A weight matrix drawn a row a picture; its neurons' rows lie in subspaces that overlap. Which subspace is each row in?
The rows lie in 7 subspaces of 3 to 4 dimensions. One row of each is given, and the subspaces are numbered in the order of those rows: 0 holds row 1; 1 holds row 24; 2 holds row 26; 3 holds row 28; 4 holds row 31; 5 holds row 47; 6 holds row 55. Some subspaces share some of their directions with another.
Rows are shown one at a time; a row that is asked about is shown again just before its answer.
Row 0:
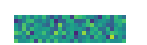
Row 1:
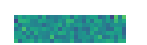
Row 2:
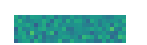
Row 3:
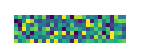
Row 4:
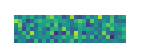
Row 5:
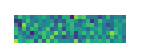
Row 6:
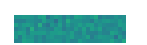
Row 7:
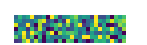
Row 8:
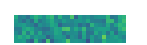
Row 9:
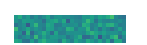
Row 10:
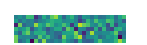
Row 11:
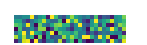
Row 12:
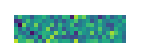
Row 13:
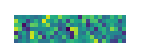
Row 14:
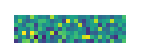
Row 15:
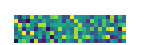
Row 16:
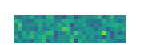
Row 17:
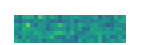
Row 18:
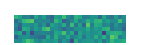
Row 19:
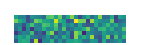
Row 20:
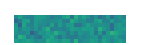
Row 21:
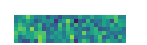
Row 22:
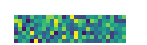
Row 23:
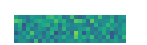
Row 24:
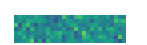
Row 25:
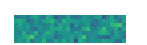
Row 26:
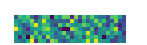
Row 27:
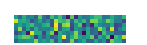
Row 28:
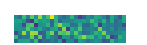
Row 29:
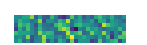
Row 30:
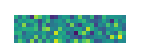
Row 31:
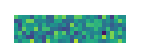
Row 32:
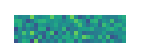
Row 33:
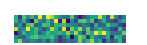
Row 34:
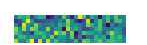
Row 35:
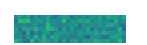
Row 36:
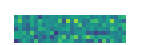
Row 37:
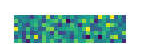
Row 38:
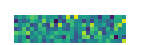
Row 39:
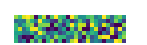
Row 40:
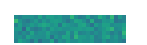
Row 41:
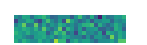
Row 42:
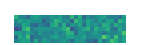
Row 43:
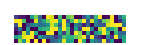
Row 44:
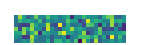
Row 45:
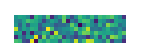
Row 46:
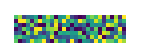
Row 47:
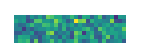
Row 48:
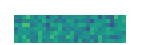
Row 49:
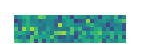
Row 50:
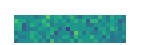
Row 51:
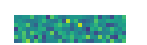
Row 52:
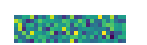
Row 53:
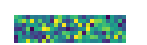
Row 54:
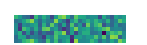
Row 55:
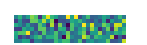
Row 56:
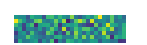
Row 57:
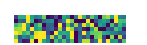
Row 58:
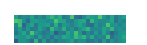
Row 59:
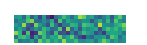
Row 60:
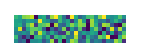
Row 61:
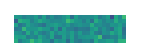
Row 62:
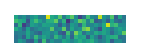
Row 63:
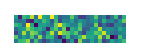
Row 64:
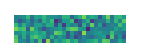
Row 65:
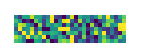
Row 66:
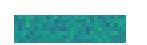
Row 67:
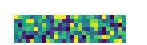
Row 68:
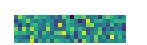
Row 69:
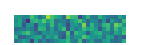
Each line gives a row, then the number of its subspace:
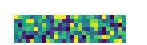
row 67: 4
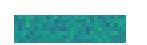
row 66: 1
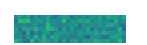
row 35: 0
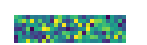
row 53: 2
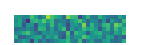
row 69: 6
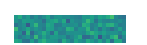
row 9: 1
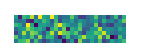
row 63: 3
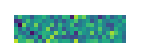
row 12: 5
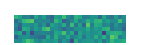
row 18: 2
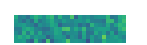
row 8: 2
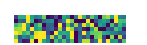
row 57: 5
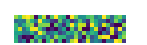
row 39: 4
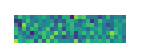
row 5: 5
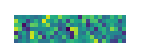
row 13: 2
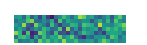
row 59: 3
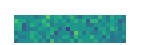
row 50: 2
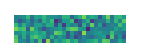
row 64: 2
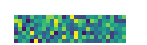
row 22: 1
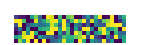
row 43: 4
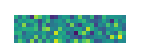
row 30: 1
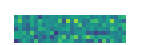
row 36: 3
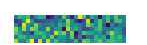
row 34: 6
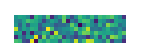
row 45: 1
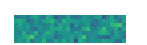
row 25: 4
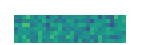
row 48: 3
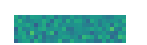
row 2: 1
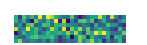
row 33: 3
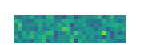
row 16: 4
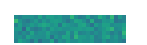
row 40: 0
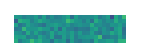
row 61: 0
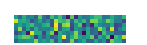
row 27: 6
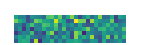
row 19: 5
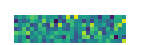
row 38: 6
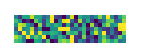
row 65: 2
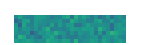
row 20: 5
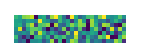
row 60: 4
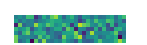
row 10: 1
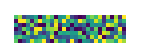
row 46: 0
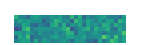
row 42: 2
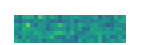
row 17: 3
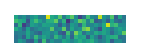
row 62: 6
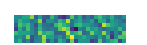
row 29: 2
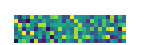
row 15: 0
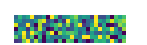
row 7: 1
